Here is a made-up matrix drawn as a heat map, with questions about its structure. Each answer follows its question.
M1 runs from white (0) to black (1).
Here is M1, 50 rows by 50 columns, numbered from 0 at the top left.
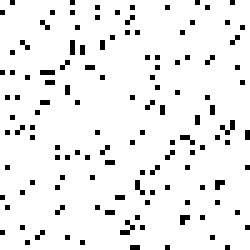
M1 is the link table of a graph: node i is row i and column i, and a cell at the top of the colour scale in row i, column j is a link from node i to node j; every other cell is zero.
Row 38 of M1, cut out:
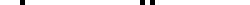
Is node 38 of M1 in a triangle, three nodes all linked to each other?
no
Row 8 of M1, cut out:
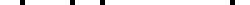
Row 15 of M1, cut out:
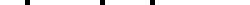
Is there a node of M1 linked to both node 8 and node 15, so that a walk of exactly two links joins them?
yes
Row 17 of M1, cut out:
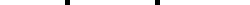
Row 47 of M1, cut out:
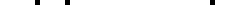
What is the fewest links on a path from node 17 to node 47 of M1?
2
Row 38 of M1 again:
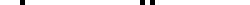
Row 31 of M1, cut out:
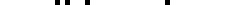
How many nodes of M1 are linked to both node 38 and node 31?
0
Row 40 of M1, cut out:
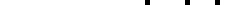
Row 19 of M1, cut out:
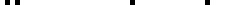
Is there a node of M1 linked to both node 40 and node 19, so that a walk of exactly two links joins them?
no
